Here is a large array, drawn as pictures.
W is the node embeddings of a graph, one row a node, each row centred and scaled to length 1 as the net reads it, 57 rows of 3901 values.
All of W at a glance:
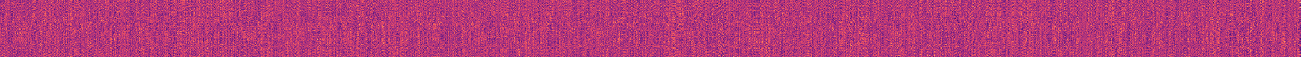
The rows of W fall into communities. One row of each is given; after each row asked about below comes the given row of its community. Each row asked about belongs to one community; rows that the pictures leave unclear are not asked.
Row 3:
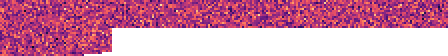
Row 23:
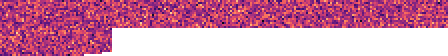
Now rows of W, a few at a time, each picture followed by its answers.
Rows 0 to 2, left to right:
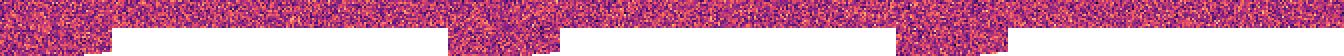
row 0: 23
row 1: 23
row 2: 23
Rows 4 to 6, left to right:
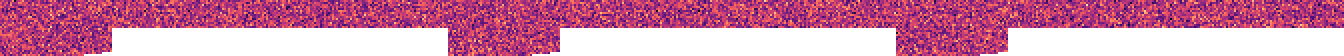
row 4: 23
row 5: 3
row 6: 3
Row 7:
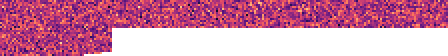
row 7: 23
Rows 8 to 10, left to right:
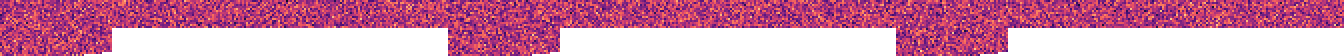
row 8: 23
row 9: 23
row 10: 3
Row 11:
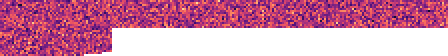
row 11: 23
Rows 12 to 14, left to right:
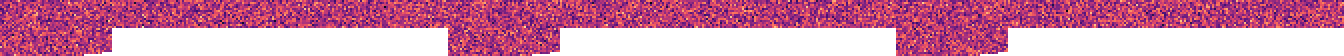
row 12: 23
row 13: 23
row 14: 23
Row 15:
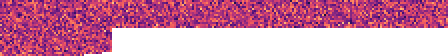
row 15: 23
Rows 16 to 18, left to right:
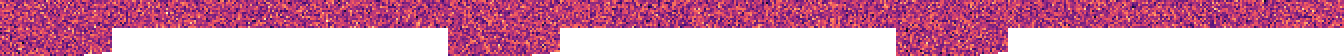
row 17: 3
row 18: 23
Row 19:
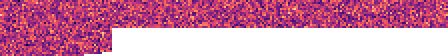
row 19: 3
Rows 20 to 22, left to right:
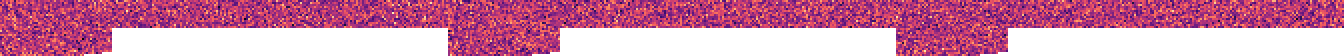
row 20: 23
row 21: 3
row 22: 3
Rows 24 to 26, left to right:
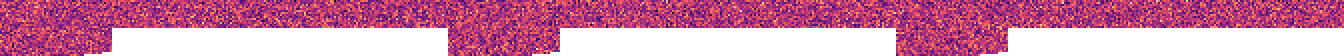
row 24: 23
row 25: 23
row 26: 3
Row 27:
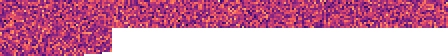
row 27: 23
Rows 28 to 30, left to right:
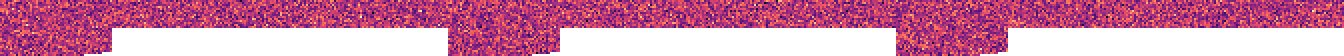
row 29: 3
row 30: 23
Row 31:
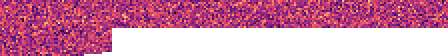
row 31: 3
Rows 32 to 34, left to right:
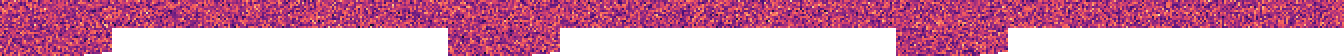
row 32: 3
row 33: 3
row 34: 3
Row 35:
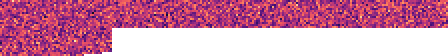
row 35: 3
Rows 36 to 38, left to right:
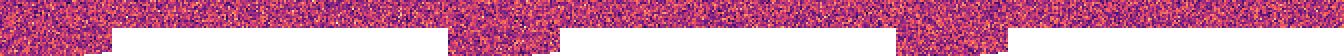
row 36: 23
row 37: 3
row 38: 3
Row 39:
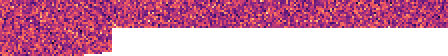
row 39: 3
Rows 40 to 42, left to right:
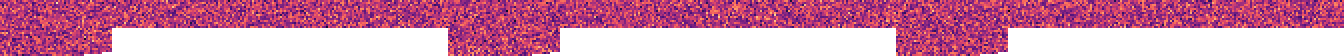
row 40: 3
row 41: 3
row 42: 3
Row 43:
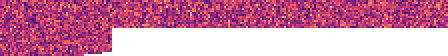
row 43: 3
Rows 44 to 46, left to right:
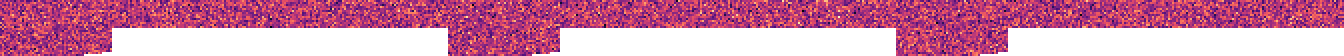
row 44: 23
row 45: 3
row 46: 23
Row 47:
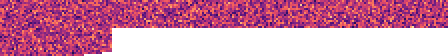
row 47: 3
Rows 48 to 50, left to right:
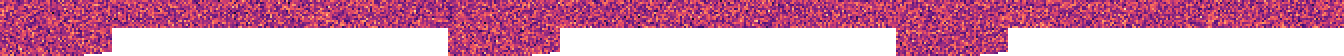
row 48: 3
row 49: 23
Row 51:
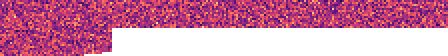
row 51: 23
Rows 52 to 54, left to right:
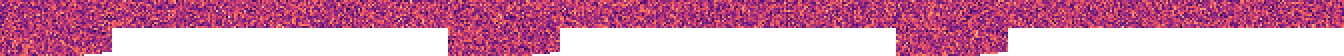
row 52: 23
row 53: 3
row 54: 23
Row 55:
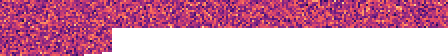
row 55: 3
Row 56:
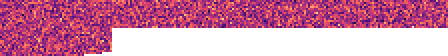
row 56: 23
